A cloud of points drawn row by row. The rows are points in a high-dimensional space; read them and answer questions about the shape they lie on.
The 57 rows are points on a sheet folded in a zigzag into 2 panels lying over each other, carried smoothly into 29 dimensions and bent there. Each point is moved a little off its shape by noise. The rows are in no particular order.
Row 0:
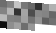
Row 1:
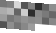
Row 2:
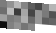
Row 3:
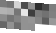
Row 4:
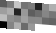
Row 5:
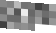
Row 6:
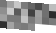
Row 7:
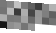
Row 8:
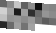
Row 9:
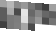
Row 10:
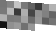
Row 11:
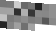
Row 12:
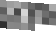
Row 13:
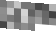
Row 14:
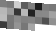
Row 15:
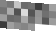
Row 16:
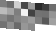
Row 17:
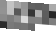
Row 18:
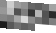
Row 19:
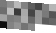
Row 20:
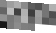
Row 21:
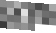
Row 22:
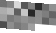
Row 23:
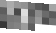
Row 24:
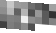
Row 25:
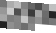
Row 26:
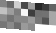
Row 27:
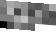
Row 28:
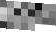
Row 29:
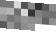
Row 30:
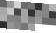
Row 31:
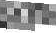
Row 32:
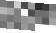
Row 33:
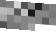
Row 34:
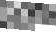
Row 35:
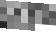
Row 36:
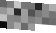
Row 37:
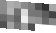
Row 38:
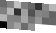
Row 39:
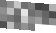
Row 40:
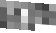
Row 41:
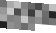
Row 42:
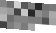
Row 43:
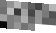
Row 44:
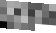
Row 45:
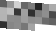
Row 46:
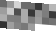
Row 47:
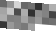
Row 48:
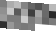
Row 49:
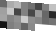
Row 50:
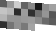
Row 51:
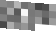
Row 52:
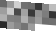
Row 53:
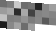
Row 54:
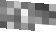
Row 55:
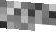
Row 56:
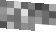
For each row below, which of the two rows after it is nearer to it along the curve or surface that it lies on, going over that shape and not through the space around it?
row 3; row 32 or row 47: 32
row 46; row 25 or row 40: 25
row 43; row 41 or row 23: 23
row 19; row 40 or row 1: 40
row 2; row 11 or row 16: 11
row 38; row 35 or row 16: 35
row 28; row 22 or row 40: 22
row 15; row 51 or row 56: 51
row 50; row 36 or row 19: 36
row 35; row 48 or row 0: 0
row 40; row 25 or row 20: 20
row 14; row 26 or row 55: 26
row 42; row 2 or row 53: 53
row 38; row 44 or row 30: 44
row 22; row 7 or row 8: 8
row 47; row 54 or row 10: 54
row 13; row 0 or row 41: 41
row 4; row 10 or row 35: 10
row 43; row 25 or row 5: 5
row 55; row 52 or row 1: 52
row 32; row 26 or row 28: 26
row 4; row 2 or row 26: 2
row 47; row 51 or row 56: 56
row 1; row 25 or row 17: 25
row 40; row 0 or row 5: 5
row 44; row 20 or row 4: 20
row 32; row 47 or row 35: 47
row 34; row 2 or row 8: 8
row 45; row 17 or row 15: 17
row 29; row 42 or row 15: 42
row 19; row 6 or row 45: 45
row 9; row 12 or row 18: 12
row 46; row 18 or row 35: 18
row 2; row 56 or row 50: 50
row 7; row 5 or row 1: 5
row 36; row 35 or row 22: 35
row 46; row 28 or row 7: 28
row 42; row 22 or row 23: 22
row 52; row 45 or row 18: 45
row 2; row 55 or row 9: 9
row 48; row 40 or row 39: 39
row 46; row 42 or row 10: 42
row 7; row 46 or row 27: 27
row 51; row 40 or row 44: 40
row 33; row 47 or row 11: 47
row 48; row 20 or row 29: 29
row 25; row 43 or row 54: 54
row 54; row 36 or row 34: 34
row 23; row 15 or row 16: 15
